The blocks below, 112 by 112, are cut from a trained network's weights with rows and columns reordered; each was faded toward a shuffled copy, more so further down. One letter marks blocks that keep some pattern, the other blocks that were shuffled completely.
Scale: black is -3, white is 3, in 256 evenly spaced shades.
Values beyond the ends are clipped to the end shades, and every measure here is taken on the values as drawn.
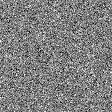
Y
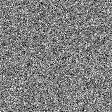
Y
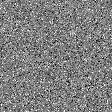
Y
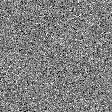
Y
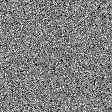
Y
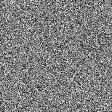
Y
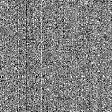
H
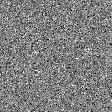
Y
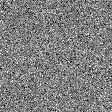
Y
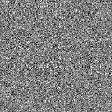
H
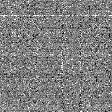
H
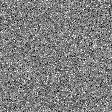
Y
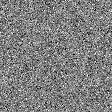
Y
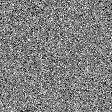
Y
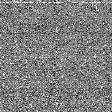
H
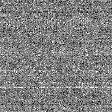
H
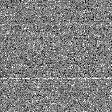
H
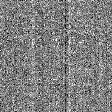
H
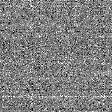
H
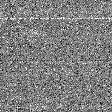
H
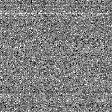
H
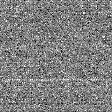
H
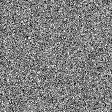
Y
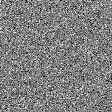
Y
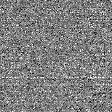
H
